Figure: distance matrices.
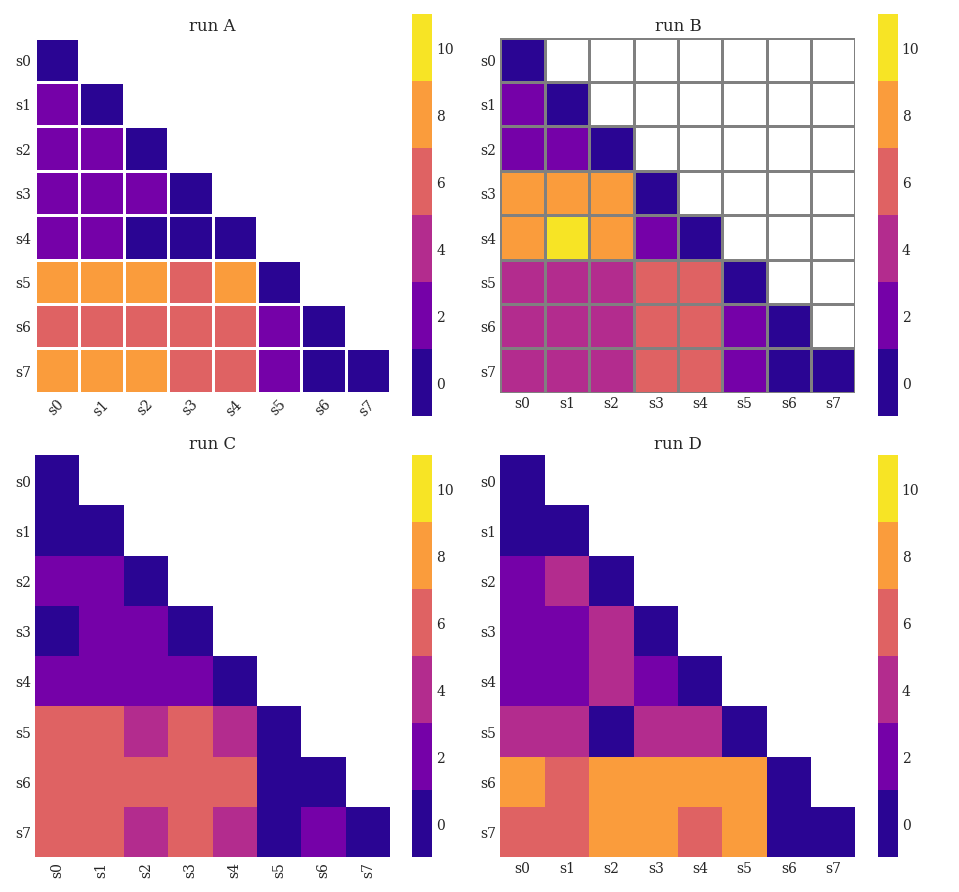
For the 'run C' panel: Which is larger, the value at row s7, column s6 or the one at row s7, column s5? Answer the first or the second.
the first
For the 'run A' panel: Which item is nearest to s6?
s7
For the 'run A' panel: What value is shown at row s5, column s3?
6
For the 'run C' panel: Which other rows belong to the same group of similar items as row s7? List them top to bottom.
s5, s6
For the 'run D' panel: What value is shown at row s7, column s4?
6
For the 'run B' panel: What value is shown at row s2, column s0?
2
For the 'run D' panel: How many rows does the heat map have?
8
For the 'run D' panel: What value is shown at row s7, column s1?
6
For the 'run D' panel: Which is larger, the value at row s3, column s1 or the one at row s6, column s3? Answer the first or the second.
the second
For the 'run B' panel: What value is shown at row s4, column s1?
10
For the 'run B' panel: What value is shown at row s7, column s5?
2
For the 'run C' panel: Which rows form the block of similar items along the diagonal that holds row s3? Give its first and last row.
s0 to s4
